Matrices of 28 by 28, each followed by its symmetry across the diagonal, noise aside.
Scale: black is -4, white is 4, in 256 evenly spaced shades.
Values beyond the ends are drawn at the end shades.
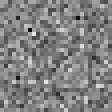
symmetric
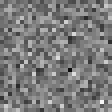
symmetric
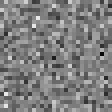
neither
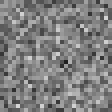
symmetric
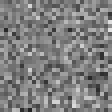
antisymmetric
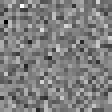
antisymmetric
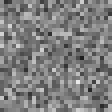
neither
